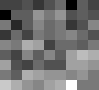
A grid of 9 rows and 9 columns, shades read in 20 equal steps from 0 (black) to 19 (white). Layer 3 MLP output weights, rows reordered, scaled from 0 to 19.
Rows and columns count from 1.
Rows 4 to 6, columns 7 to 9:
10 8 6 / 8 7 9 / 12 14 13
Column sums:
71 63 77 83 75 82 81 81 78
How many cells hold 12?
7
